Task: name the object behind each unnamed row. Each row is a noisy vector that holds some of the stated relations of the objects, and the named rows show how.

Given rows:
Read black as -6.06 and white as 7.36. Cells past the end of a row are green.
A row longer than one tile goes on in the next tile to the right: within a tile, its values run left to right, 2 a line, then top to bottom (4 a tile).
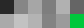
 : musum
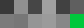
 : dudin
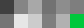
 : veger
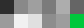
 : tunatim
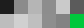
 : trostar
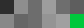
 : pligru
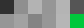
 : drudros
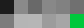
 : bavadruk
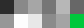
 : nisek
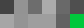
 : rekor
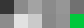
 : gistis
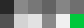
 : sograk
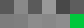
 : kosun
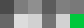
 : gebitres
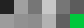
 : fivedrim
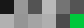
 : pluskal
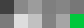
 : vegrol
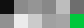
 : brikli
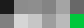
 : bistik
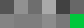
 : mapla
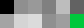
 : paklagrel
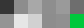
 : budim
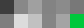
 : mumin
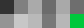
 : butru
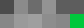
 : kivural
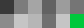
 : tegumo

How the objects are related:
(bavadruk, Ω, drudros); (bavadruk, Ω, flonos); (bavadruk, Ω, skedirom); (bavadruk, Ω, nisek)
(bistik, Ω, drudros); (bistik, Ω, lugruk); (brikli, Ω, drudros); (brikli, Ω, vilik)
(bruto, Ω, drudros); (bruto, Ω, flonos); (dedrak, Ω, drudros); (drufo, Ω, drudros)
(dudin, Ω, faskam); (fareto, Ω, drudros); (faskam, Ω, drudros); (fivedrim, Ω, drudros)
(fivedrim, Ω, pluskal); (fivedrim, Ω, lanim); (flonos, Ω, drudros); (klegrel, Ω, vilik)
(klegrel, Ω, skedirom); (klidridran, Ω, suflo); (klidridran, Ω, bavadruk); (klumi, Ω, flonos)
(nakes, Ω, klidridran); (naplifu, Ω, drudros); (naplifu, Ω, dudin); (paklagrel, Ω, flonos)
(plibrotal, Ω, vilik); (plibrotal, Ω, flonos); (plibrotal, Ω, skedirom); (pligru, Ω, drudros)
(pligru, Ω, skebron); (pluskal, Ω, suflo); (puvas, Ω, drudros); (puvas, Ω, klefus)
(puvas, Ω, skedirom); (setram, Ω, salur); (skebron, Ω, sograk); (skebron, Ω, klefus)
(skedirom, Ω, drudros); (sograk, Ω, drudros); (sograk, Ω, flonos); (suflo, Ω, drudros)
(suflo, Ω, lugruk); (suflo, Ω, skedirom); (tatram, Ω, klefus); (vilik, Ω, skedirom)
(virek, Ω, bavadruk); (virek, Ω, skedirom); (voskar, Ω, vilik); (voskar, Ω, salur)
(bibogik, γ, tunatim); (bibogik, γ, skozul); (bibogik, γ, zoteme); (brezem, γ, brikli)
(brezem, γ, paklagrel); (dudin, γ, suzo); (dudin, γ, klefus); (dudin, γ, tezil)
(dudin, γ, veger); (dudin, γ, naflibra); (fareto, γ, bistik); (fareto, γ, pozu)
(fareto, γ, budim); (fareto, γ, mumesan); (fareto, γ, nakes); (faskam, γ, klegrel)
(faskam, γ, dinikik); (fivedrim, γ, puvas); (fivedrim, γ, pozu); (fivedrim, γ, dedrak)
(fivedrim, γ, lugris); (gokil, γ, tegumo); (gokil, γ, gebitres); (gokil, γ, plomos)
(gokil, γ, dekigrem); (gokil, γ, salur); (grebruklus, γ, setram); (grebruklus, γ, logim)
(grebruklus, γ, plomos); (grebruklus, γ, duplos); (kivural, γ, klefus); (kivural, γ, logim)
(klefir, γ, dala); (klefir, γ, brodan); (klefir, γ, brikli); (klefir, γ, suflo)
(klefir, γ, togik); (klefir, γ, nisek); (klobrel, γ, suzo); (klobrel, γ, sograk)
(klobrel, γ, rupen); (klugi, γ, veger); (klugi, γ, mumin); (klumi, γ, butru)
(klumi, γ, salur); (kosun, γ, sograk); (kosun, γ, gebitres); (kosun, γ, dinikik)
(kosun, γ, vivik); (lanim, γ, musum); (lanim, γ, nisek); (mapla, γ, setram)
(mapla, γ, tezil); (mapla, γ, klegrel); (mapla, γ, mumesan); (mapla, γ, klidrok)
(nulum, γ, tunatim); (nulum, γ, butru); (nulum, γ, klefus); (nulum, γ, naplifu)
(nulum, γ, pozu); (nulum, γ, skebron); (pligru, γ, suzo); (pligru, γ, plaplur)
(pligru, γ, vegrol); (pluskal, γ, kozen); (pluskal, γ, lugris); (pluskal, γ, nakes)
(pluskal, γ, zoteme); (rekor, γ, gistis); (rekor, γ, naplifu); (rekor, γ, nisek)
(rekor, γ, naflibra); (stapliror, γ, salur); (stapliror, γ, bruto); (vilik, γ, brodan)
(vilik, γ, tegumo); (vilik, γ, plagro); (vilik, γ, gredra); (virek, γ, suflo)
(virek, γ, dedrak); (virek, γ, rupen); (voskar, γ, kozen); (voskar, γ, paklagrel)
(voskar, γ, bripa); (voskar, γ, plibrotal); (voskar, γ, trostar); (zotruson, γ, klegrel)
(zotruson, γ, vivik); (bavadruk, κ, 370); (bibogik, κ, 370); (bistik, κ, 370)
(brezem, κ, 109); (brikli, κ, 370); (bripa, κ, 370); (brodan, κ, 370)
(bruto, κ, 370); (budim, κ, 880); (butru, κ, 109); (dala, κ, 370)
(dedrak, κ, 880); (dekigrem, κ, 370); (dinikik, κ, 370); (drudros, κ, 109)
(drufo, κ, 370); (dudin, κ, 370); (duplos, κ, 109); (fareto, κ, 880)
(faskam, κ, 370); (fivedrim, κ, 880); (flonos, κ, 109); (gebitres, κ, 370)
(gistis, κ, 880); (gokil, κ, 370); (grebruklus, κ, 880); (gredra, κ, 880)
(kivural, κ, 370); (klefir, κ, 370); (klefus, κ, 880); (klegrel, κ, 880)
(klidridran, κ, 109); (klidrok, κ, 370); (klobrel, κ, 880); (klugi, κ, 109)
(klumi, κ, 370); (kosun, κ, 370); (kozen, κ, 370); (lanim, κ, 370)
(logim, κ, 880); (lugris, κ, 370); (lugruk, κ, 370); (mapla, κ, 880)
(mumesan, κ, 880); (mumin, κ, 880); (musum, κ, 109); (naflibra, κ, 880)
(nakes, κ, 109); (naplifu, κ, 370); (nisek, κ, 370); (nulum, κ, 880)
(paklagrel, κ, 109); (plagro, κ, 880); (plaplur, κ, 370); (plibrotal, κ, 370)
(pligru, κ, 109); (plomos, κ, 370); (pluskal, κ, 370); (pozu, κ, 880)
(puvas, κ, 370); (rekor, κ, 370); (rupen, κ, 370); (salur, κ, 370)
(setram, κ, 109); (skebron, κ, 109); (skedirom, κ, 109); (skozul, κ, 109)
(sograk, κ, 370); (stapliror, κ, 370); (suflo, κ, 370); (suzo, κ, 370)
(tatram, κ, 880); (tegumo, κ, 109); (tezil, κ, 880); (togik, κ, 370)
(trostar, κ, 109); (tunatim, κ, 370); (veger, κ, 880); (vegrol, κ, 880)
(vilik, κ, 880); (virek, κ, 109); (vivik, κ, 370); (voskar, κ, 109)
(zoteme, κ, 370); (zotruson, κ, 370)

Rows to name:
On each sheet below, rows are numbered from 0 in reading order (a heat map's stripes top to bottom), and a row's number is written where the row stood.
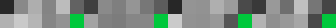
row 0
skozul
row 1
klugi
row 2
brezem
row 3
klefir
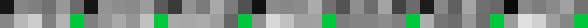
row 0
skebron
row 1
flonos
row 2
lanim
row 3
puvas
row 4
grebruklus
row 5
virek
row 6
plibrotal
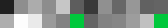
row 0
kozen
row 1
faskam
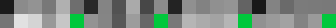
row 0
naplifu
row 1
vilik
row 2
drufo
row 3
klidridran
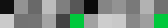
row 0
voskar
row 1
nakes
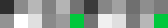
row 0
pozu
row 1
klefus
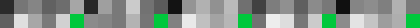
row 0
klegrel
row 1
fareto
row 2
dedrak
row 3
salur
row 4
suflo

